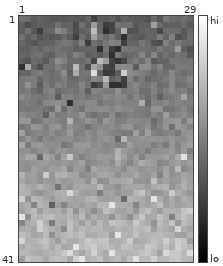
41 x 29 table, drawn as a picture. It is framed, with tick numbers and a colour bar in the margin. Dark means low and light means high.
Values rise toward the bottom. Values change most from cell to cell in the top middle. There are no regular stripes. In the top middle lies a patch that is rougher than the rest.
